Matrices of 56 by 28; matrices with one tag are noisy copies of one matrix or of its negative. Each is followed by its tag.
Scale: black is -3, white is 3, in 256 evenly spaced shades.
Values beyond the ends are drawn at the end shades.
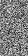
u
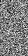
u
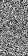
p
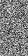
u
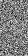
p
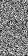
p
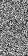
p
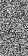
u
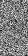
p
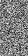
u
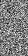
u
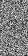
p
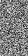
u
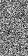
u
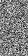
u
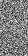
p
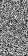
p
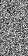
u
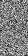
p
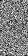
p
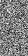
u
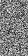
u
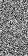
p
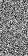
p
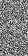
p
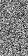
u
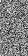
u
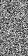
u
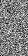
u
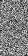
p
